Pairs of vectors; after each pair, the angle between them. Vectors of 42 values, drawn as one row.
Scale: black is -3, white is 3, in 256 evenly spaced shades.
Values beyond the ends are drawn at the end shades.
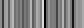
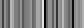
nearly parallel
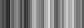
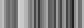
partly opposed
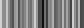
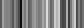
orthogonal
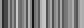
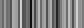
orthogonal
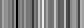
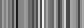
nearly parallel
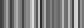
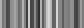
partly opposed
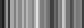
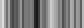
nearly opposite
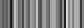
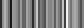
partly aligned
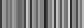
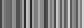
nearly parallel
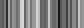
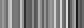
orthogonal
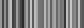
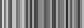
nearly opposite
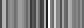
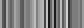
nearly opposite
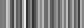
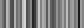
nearly parallel
